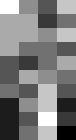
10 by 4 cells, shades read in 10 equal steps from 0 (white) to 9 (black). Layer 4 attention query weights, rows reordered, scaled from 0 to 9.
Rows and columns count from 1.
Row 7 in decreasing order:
6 6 5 2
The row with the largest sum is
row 10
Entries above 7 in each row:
0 0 0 0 0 0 0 2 1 2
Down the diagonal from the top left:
0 3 4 6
